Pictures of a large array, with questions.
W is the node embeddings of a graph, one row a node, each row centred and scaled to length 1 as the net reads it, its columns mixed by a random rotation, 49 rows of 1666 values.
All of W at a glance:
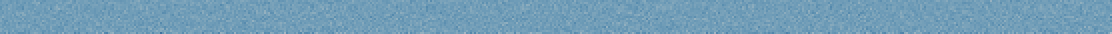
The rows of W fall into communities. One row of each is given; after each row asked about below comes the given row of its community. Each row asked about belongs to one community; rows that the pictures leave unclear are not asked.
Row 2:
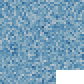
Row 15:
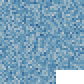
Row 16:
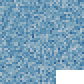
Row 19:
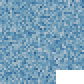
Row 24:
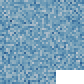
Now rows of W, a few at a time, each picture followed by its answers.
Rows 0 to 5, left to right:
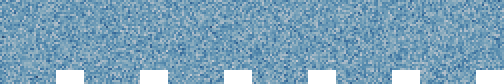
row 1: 19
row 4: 2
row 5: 24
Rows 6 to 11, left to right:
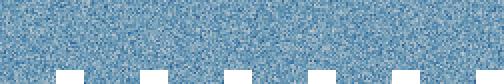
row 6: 15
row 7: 2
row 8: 16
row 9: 16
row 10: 19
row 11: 16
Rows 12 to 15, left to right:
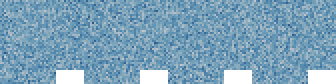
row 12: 24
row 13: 16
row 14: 19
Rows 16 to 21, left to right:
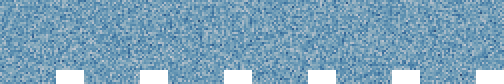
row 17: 19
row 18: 19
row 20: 24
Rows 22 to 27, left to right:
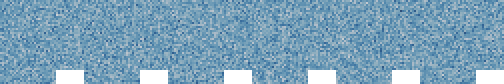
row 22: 2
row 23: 16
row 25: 15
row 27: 2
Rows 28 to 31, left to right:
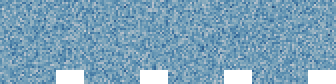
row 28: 2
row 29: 19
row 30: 15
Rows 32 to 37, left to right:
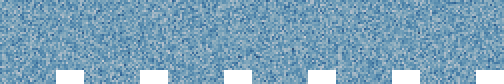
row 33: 19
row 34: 15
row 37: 15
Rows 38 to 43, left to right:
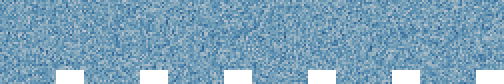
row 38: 24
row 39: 19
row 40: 15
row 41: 16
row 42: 15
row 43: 2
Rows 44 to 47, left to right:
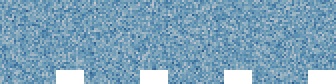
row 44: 15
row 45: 19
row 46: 16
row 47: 2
